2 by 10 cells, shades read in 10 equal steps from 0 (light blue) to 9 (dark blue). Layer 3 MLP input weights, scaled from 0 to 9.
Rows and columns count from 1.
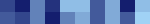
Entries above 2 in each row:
6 7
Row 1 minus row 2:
1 2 0 -1 -3 -1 0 0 3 1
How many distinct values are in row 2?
6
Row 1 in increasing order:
1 1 1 2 4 6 7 8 9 9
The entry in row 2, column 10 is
0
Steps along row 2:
up down up down down up down up down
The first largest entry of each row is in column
2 4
